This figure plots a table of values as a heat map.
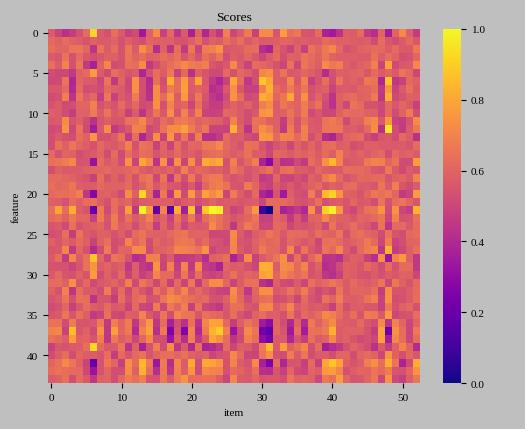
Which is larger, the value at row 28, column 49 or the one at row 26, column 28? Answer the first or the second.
the first
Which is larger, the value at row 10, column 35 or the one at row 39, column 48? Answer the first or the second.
the first
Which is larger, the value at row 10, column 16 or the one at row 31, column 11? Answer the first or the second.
the second
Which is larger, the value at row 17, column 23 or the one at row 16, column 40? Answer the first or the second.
the second
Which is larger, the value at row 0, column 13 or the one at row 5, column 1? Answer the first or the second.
the second
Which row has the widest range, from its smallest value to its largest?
22
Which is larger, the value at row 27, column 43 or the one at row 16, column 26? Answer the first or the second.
the second
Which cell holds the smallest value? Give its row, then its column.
22, 31
